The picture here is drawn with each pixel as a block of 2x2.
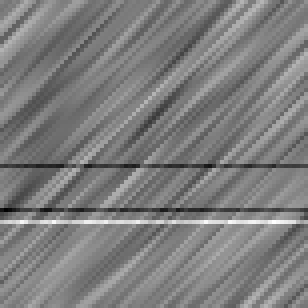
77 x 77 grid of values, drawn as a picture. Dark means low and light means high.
On average the colour sits 50% of the way up the scale. A few values lie far out on both sides of the bulk. Rows 42, 53 and 56 stand out from the rest.
